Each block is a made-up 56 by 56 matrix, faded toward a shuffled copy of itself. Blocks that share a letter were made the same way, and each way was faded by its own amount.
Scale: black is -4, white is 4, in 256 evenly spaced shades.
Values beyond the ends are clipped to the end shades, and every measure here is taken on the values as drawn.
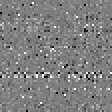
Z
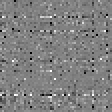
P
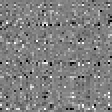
P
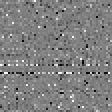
Z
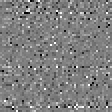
Z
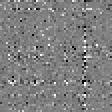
P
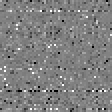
Z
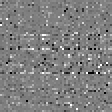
Z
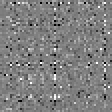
P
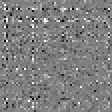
P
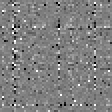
P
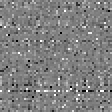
Z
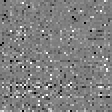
Z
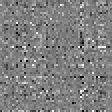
P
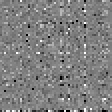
P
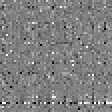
P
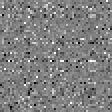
Z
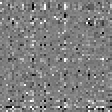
P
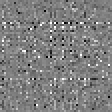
P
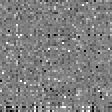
Z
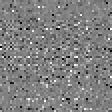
Z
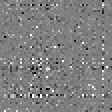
P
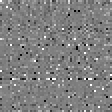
Z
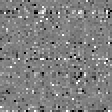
Z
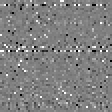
Z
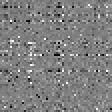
P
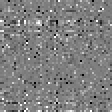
Z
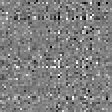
P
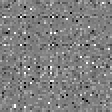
Z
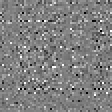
Z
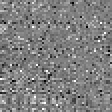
Z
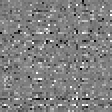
Z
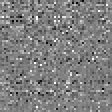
Z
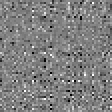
P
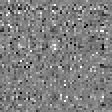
Z
